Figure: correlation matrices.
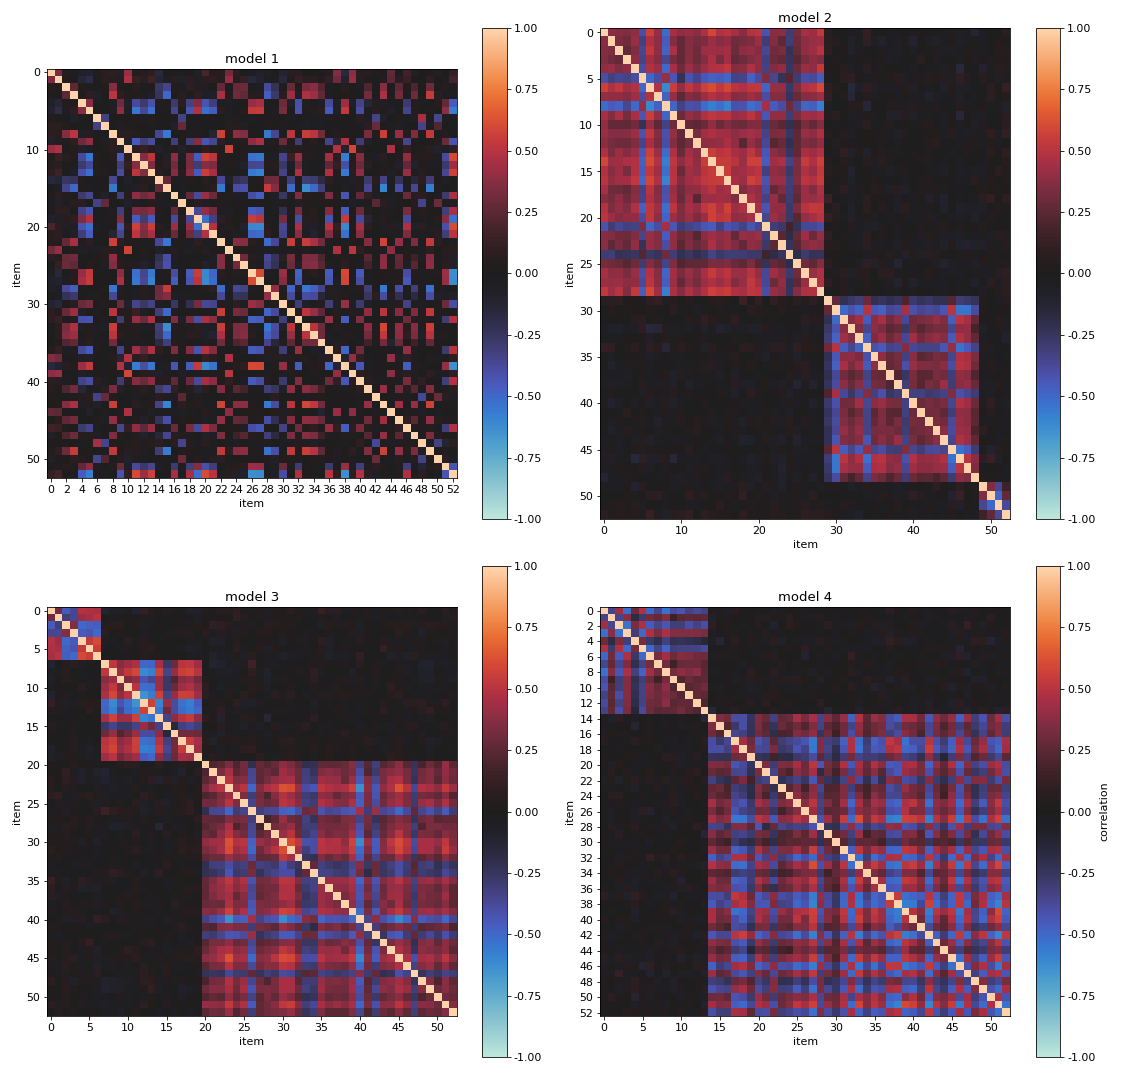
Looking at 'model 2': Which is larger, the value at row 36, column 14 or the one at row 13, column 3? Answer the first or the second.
the second
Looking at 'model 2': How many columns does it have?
53
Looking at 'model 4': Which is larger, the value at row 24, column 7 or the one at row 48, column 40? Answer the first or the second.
the first
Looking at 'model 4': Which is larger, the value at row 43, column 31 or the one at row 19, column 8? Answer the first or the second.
the first
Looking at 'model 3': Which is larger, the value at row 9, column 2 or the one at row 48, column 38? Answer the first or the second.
the second
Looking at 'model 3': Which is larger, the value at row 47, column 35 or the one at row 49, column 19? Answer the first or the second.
the second
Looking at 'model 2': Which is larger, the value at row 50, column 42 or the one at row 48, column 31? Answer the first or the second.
the second
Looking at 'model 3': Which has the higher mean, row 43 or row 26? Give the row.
43
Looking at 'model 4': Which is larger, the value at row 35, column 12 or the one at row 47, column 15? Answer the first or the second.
the second
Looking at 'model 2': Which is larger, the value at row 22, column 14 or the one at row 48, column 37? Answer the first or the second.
the first
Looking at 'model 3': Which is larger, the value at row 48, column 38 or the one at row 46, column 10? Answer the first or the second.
the first
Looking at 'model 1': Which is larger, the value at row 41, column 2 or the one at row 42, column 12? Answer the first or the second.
the first
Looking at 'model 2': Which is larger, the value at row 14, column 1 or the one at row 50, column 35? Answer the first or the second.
the first
